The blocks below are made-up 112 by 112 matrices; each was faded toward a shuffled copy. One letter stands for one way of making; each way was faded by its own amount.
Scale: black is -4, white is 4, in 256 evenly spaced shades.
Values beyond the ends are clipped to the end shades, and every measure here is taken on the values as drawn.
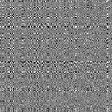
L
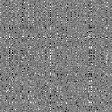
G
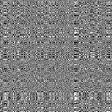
L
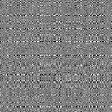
L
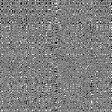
G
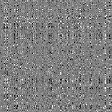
G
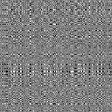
L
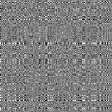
L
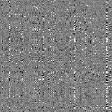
G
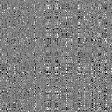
G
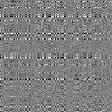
L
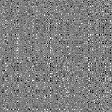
G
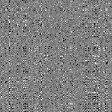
G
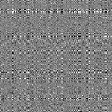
L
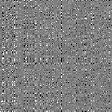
G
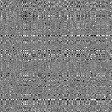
L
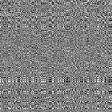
L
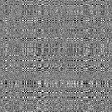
L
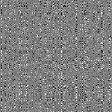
G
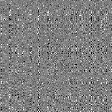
G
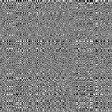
L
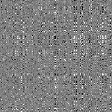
G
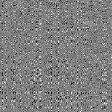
G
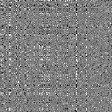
G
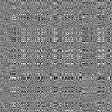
L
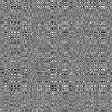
L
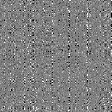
G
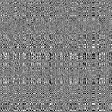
L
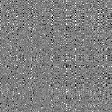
G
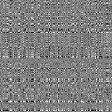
L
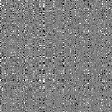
G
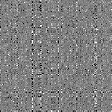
G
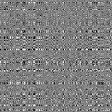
L
